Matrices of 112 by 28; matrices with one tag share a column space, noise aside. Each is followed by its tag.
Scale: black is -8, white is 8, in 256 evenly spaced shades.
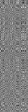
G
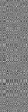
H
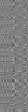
H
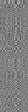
G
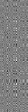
H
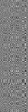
H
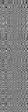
G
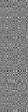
H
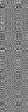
G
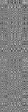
G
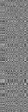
H
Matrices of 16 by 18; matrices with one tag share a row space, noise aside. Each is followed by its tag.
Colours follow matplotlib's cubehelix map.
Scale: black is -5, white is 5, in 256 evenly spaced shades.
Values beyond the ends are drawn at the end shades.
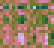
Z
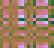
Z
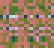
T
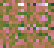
Z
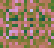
T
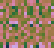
T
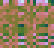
Z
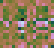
Z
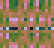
T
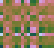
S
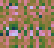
T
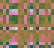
T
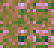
Z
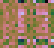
Z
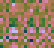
T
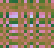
T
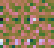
S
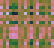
T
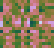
S
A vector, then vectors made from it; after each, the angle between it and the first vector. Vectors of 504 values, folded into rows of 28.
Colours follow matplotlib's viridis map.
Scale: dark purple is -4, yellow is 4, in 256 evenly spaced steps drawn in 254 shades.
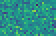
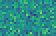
partly opposed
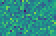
partly opposed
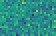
partly opposed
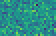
nearly parallel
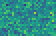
partly opposed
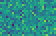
orthogonal
